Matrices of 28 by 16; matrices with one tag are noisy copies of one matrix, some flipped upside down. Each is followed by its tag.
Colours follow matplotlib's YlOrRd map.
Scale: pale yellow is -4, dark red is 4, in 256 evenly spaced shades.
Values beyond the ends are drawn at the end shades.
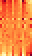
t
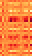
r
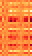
r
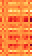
r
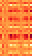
r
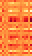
r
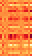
r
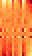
t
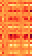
r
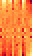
t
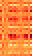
r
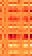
r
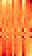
t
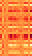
r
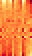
t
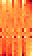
t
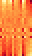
t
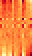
t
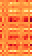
r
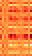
r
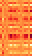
r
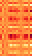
r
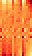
t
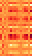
r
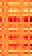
r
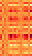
r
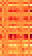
r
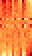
t
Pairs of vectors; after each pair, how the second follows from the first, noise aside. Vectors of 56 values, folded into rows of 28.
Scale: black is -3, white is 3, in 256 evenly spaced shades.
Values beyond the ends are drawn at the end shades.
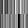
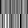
shuffled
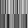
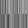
shrunk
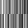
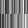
reversed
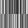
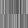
shrunk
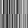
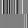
partly zeroed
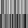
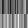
reversed
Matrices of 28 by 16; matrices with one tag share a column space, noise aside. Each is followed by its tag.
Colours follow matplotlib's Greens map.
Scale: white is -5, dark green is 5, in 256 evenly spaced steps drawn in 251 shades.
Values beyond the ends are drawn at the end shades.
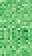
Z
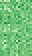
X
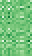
X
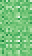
X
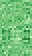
Z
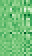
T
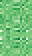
Z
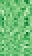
T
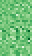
Z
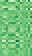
X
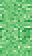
Z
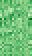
T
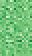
X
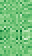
Z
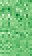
T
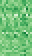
T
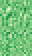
T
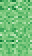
X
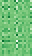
X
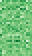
X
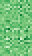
Z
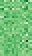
X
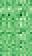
T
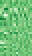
T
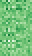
X
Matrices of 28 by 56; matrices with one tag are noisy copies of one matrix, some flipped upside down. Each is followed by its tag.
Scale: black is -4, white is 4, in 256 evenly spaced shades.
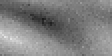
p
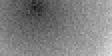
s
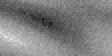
p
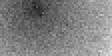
s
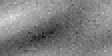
p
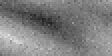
p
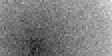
s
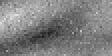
p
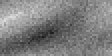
p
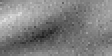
p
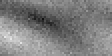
p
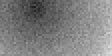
s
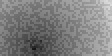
s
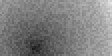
s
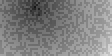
s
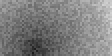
s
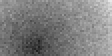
s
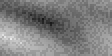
p
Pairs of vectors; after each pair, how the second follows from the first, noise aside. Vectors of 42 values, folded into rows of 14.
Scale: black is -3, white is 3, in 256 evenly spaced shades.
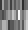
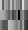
negated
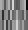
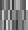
negated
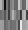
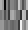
copied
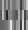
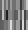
copied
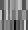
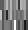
sign-scrambled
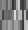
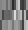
copied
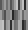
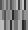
copied
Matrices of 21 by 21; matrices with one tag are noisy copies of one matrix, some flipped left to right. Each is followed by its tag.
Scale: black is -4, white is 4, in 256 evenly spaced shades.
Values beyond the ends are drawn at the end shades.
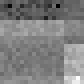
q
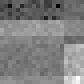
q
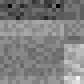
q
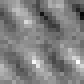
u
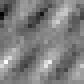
u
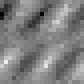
u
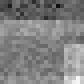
q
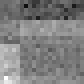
q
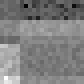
q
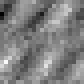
u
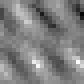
u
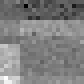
q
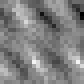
u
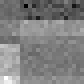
q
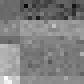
q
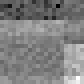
q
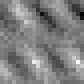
u
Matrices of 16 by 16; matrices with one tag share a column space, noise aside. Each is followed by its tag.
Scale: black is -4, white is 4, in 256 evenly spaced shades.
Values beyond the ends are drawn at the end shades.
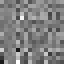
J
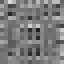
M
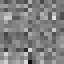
J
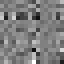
J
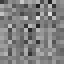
M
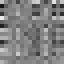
M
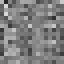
M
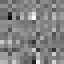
J
